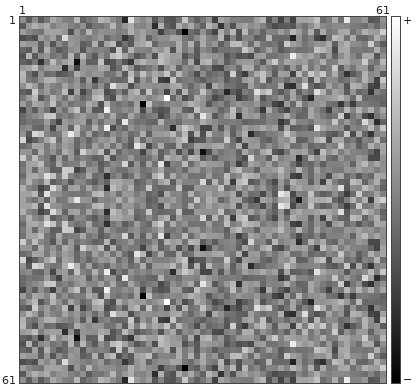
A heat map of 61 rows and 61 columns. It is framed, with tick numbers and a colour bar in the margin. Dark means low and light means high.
The histogram is bell-shaped. No seam splits the table. No overall slope runs across the table. The top and bottom halves mirror each other. The texture is fine-grained noise.
